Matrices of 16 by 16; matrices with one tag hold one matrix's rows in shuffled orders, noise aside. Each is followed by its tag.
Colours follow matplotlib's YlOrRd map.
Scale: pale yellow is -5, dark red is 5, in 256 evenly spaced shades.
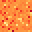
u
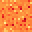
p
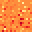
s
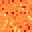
p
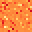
u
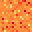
p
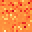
p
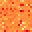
s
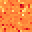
s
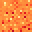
p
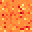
s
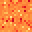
p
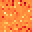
p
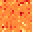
s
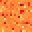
s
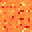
s
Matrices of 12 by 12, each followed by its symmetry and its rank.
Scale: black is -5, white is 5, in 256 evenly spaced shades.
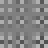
symmetric, rank one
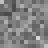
symmetric, full rank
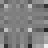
symmetric, rank one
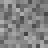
neither, full rank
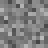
antisymmetric, full rank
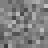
antisymmetric, full rank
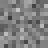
antisymmetric, full rank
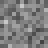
symmetric, full rank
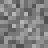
symmetric, full rank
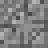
symmetric, full rank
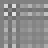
symmetric, rank one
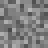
antisymmetric, full rank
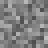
neither, full rank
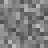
neither, full rank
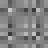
symmetric, rank one
